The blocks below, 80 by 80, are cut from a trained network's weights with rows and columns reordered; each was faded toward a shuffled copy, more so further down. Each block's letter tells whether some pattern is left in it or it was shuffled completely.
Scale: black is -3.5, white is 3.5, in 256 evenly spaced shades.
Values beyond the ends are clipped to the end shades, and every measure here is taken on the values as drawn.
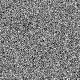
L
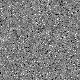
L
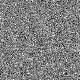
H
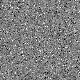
L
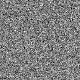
H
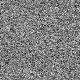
H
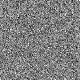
H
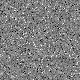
L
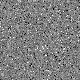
L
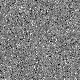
L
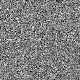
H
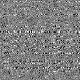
H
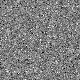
L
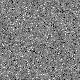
L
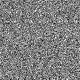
H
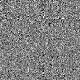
H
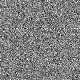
H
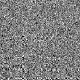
H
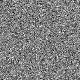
H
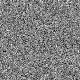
H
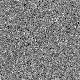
L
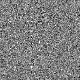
H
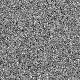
L
